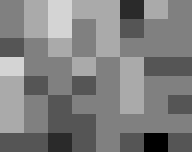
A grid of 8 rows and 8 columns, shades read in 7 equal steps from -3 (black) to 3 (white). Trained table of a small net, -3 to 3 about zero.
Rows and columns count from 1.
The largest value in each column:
2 1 2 1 1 1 1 0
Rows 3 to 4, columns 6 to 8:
0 0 0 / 1 -1 -1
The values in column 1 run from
-1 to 2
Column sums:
3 0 1 -1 3 -1 -3 -3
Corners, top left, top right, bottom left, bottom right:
0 0 -1 -1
